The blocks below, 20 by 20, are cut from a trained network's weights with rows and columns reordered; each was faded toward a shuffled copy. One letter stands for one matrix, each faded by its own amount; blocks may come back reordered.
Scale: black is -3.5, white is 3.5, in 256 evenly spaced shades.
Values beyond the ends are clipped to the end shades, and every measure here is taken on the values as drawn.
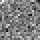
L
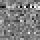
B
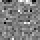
B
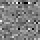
B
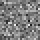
L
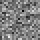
L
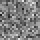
L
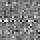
B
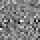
B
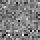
B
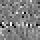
B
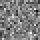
L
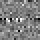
B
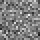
L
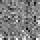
B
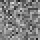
L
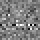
B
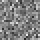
L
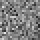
L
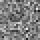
L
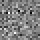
B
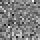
L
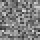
L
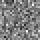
L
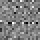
B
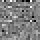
B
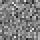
L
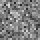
L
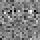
B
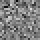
L
